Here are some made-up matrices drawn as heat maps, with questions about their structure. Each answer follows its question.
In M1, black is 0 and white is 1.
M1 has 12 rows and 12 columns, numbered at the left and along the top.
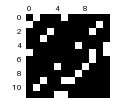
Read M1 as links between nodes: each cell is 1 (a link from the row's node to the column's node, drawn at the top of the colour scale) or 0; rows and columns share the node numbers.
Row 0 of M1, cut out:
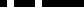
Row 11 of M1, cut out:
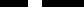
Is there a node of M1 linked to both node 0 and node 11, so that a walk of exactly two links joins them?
yes
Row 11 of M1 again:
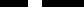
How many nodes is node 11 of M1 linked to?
2
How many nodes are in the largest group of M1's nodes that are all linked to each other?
2
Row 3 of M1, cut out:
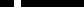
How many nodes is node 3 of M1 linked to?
1
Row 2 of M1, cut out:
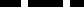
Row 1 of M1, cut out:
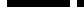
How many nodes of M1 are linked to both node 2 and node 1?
0
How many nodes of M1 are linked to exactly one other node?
4
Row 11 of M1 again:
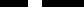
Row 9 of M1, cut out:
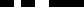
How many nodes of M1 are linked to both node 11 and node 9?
1
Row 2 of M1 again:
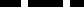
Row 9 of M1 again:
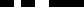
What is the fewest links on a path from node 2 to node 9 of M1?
1
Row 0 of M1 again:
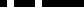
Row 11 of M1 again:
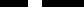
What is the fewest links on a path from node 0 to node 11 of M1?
2
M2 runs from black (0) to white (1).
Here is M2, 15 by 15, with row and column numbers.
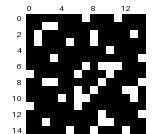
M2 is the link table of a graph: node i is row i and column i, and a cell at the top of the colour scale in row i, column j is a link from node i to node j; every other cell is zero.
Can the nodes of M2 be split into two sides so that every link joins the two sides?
no
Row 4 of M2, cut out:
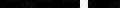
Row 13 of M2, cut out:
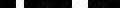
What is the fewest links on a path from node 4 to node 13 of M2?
2
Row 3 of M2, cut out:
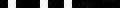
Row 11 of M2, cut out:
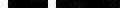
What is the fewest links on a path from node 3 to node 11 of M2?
4
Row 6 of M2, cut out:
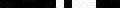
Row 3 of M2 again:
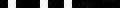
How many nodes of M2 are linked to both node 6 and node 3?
0
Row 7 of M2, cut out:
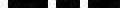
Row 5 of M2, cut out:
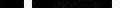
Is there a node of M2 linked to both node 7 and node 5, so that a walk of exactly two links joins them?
no
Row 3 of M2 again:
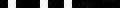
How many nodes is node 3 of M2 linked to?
3
